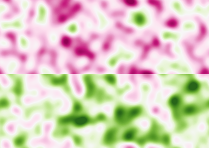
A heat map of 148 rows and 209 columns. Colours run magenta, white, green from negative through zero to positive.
Lone odd cells: none. Seam: horizontal, 50% of the way down, the bottom part higher. Ninth with the highest average: bottom middle.
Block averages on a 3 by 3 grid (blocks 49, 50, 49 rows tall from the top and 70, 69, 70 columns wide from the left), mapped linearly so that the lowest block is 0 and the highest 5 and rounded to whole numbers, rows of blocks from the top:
001
222
354
